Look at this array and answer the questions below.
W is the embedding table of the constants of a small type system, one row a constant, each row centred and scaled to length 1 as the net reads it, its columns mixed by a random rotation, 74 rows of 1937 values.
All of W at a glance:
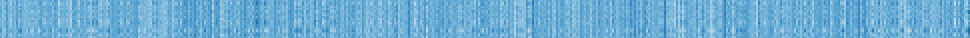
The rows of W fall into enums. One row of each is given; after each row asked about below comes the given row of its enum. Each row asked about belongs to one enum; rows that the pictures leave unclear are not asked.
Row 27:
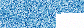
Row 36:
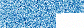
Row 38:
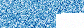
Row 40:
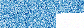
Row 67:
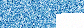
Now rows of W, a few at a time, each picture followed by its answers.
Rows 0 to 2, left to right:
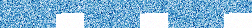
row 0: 67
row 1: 40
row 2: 27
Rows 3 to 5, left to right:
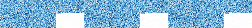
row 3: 40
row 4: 27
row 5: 27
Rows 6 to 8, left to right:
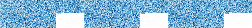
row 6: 36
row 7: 27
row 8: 27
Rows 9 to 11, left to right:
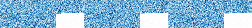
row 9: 38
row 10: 40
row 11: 36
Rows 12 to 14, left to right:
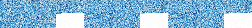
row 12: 67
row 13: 40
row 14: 40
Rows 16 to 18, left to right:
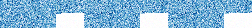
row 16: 67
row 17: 40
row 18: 40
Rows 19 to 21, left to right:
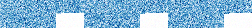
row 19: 36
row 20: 38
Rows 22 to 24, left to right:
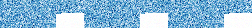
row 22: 67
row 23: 27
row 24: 67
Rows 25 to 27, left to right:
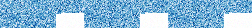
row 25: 38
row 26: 27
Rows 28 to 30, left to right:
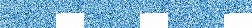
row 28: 40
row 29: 40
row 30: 67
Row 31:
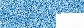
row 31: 27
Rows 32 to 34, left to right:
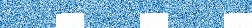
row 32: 67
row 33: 36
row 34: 40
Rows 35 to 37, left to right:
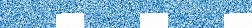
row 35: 67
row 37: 38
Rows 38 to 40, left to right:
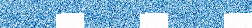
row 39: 27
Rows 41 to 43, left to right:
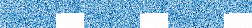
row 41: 36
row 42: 40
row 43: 27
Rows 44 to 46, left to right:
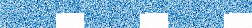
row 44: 36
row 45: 27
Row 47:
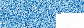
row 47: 27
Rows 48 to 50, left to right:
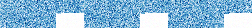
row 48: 36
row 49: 27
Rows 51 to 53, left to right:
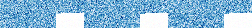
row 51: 40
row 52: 67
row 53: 38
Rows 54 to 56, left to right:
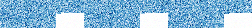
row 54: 27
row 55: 40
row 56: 67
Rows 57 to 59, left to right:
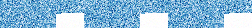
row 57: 67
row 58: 27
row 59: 67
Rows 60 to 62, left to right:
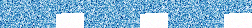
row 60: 67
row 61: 67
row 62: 67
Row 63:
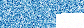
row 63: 67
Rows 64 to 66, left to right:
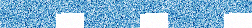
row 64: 27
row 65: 67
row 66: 27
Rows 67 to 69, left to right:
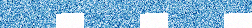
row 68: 38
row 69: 40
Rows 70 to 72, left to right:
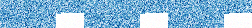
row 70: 27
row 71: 38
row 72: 67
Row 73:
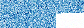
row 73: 40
